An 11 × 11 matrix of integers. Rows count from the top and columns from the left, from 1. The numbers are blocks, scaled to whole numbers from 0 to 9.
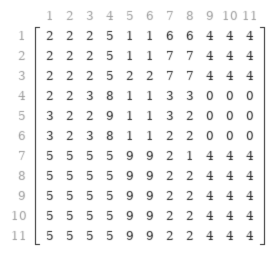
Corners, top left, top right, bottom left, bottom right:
2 4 5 4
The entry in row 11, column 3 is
5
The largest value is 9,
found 11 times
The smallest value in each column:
2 2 2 5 1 1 2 1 0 0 0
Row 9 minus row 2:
3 3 3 0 8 8 -5 -5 0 0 0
